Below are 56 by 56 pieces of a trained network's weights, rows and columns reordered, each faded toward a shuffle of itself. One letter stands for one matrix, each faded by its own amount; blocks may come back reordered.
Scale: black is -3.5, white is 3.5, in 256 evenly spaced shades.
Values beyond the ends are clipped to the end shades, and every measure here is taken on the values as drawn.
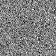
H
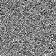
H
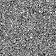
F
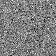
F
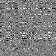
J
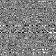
J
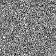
H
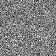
H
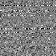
J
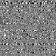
J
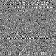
J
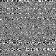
J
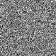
H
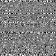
J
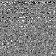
J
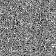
F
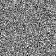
H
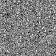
F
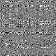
J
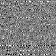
J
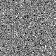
F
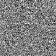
H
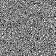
H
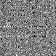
F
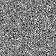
F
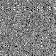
F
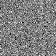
F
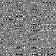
J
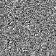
H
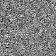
H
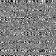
J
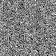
F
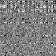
J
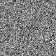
H
